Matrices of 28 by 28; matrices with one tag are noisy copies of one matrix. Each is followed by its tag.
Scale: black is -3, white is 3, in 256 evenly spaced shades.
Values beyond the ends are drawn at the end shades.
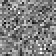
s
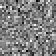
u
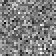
s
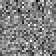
u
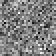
s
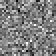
u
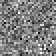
s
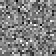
u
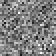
s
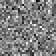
u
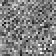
s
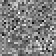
s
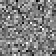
u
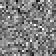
u
